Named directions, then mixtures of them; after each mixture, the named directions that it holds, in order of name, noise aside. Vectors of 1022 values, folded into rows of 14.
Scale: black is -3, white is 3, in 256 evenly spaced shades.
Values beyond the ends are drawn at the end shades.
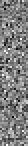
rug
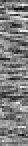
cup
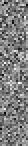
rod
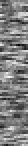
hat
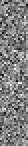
rod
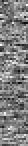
hat, rod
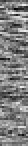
cup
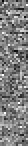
cup, rod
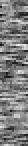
hat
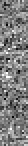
hat, rug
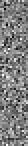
rug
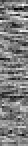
cup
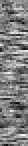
cup, hat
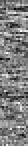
cup, rug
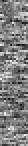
hat, rod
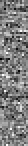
cup, rug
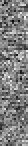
hat, rod
